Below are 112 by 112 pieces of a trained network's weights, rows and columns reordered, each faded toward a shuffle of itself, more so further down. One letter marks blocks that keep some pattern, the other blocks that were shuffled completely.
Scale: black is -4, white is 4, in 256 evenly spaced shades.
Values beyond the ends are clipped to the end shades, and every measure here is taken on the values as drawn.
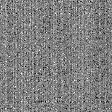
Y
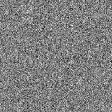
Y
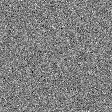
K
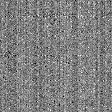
Y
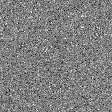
K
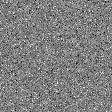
K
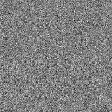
Y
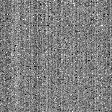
Y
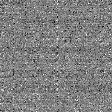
Y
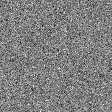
K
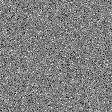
K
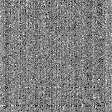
Y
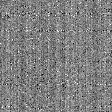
Y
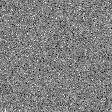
K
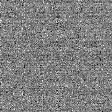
Y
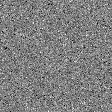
K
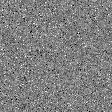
K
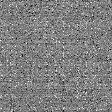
Y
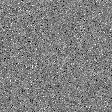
K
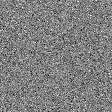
K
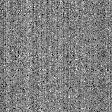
Y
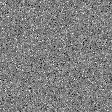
K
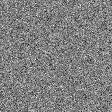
K
